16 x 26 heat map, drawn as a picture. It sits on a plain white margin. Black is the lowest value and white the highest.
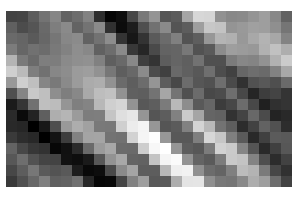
Values change most from cell to cell in the bottom middle. Neither half mirrors the other. No overall slope runs across the table. Streaks slant down to the right. The ninth with the lowest average is the bottom left.
